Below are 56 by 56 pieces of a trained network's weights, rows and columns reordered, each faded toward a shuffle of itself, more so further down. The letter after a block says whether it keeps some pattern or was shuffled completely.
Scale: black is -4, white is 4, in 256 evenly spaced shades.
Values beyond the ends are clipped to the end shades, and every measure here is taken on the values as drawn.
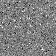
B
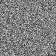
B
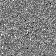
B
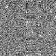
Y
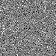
Y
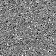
B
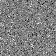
B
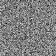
Y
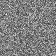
B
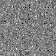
Y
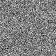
B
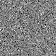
B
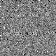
Y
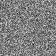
B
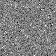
B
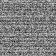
Y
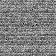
Y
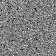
B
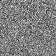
Y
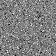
B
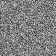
Y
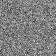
B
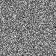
B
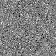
Y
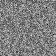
B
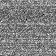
Y
